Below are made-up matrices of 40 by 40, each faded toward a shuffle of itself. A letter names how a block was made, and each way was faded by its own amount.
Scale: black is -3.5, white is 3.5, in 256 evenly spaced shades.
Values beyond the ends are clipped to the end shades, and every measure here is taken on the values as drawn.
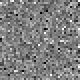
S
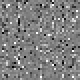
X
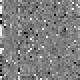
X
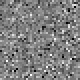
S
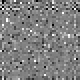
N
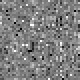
X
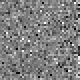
S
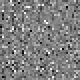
X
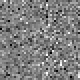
S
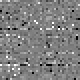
N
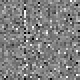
S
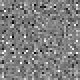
X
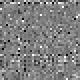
N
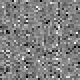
X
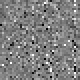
S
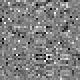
N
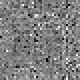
X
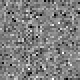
S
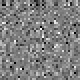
N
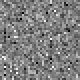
S
